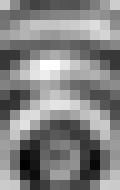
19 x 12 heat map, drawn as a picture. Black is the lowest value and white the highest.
Odd rows or columns: none. Ninth with the highest average: centre. Rings: centred on the bottom middle.
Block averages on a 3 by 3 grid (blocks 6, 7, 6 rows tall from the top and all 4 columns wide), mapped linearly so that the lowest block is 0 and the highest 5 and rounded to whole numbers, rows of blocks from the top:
1 2 3 / 2 5 2 / 0 0 0
